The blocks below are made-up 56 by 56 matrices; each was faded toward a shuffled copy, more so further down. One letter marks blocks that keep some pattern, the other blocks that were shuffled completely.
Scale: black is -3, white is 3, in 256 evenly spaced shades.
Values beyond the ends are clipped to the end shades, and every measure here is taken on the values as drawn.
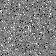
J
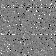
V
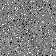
J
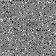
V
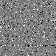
V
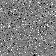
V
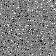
V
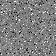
J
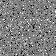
J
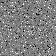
J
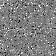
V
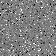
J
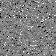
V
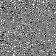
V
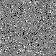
J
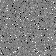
J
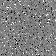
J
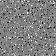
V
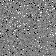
J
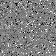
V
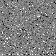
V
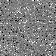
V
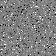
J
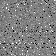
V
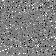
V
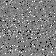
V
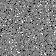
J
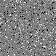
J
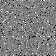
V
